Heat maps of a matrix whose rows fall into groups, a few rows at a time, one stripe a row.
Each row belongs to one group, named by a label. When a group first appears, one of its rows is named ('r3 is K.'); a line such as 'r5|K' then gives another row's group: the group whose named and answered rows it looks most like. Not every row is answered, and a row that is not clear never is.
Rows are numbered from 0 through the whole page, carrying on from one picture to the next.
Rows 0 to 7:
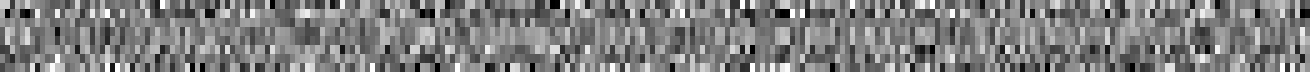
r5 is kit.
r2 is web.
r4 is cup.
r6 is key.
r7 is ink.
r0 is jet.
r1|key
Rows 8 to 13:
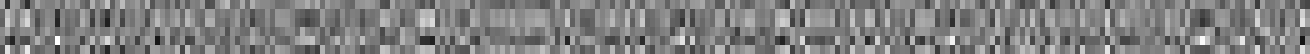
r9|cup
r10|cup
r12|key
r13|cup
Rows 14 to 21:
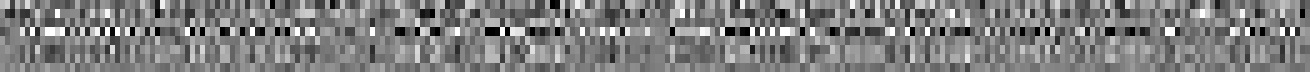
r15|key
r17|ink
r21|web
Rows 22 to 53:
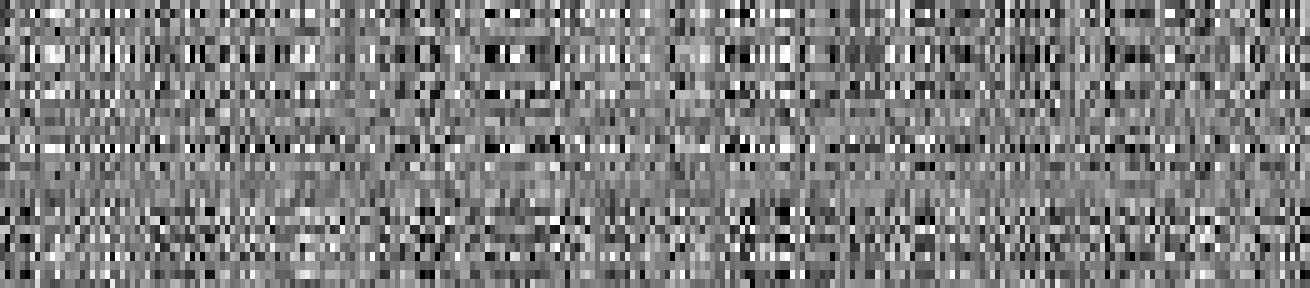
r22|kit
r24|kit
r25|cup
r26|key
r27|ink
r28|ink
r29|key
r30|cup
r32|ink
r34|key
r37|jet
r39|cup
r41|cup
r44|web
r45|key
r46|kit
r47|jet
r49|kit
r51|key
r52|key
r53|web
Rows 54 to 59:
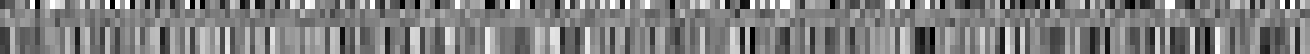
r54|ink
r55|jet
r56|cup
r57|kit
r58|kit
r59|kit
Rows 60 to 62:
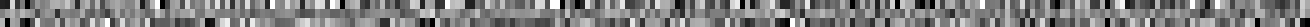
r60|kit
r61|cup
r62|key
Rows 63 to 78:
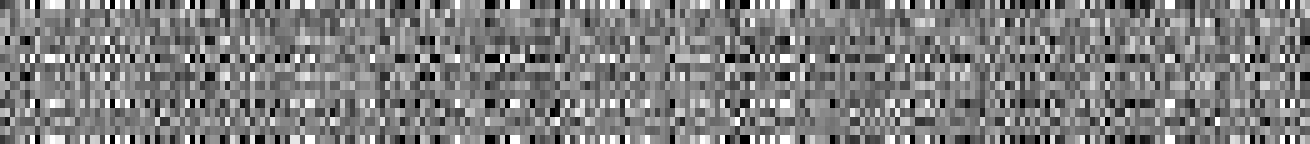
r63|ink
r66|jet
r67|key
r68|web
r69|ink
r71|key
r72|jet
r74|ink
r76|kit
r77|jet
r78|ink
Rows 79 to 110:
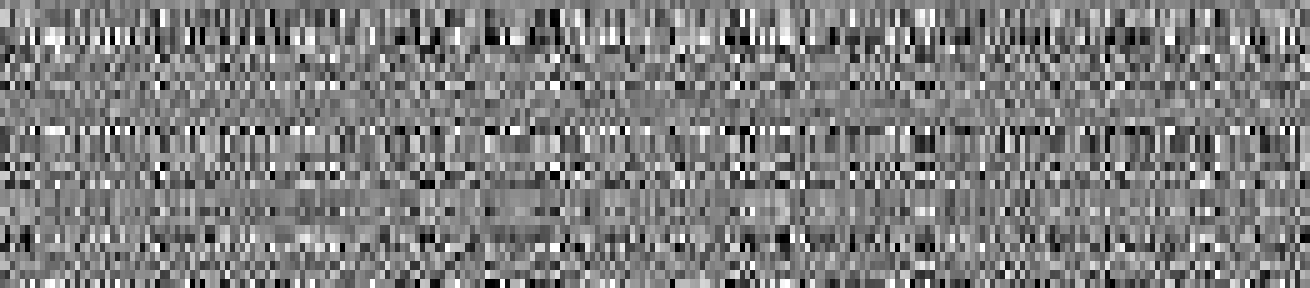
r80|jet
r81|jet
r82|ink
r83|ink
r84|key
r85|kit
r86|cup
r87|jet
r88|kit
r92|web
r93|ink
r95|kit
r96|cup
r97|kit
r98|jet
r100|cup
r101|cup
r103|cup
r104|key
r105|key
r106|kit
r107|web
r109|kit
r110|ink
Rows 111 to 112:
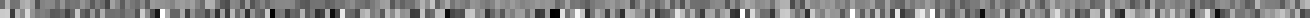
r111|cup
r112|jet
